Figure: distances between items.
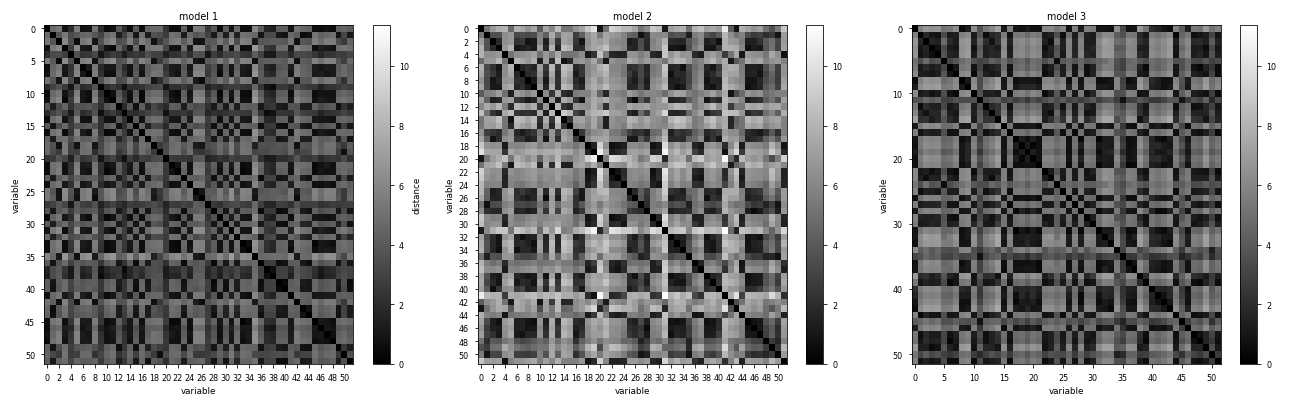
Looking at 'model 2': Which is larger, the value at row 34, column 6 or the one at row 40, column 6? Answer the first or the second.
the second
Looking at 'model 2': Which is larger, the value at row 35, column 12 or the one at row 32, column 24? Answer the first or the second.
the first
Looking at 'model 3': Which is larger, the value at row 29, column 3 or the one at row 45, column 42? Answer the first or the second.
the second
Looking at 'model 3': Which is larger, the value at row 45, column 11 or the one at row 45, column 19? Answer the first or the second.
the second
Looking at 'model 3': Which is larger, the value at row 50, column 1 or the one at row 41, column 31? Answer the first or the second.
the first
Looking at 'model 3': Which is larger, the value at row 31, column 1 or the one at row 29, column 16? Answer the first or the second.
the first
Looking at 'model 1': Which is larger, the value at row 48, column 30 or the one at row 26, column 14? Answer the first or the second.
the second
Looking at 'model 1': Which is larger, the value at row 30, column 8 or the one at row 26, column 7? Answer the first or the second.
the second
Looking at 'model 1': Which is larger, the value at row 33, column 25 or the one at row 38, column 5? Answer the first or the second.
the first
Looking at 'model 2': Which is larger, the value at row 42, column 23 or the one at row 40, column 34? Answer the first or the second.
the first
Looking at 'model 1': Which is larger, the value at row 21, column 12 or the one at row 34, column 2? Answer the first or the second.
the second
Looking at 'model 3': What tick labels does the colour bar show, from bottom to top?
0, 2, 4, 6, 8, 10
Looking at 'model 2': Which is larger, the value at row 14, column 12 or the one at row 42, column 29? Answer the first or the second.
the second
